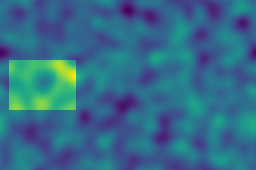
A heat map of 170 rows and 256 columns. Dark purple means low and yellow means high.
An odd patch, higher than its surroundings, sits in the middle left. The middle left is the roughest part. There are no regular stripes. There is no overall slope. The middle left is the ninth with the highest average.
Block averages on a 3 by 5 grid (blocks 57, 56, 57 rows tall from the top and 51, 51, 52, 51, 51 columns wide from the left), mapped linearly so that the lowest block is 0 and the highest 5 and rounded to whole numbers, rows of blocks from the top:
00010 | 54021 | 00002
